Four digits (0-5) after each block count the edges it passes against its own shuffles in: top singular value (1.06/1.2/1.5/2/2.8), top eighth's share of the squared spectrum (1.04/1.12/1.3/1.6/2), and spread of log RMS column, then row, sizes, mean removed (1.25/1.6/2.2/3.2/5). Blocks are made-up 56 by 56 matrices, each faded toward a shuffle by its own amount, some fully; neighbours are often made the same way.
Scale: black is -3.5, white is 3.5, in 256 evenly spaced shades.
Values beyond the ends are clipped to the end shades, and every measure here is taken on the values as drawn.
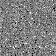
2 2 0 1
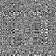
4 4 2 3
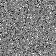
0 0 0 0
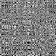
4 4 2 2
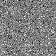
2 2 0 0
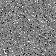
0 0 0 0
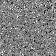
0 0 0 0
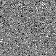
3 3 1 1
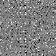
3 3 2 1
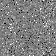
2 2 0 0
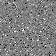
1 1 0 0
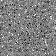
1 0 0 0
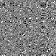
4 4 2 2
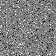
0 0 0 0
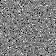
0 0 0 0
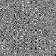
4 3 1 1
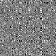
4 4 2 2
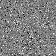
2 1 0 0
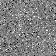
2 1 0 0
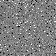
1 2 0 0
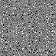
3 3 2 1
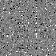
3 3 1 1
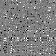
4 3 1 2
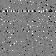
4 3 0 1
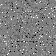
2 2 0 0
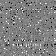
3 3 1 1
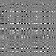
5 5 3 3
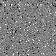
2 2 0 0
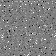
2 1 0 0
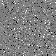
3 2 0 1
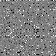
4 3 1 2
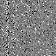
1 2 2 0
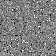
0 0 0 0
